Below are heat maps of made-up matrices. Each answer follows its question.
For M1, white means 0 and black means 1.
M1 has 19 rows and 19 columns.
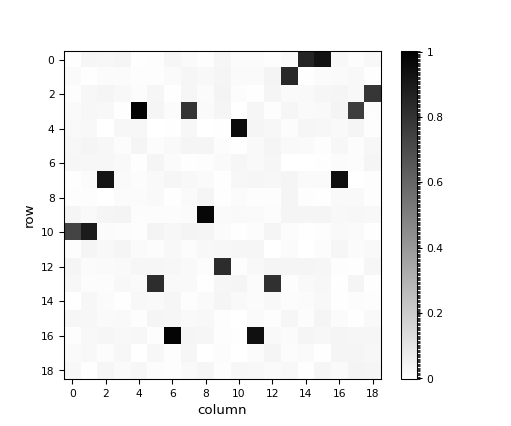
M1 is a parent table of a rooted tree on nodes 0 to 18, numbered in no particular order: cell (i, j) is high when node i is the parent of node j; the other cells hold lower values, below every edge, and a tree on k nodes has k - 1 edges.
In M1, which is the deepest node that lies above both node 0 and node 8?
10
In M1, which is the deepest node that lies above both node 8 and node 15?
10
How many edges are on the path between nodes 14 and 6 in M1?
7
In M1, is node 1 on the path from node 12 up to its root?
yes
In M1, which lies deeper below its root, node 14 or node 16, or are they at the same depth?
node 14
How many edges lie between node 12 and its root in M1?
5
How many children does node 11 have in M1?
0
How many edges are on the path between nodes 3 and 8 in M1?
7
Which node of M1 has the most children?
3
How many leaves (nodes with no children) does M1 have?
8
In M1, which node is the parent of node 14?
0
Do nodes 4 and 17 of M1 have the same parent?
yes
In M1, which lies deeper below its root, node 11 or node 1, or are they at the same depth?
the same depth
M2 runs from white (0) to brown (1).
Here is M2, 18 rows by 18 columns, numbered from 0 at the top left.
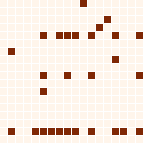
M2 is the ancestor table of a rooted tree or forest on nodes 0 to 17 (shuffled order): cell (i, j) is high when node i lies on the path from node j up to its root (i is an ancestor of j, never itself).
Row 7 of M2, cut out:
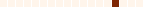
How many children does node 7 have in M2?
1
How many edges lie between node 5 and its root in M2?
4
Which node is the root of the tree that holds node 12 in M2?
3
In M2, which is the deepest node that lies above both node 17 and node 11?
9
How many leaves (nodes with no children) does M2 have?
9
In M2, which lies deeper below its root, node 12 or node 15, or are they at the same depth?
the same depth
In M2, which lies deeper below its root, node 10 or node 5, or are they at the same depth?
node 5
